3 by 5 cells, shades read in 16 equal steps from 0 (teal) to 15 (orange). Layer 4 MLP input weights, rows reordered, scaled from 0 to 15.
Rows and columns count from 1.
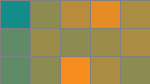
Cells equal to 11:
1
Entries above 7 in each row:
4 4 4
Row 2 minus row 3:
0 1 -7 -1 2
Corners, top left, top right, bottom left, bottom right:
0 10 5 8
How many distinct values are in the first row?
5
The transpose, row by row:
0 5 5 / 8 9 8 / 11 8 15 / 14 9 10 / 10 10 8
